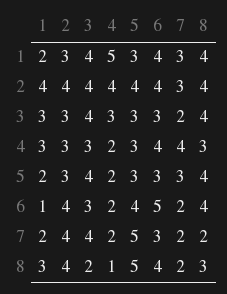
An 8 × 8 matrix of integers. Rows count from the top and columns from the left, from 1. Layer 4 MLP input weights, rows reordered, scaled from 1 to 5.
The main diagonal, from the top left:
2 4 4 2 3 5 2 3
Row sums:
28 31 25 25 24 25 24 24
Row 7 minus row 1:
0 1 0 -3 2 -1 -1 -2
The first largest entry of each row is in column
4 1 3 6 3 6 5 5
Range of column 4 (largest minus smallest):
4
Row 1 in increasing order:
2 3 3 3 4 4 4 5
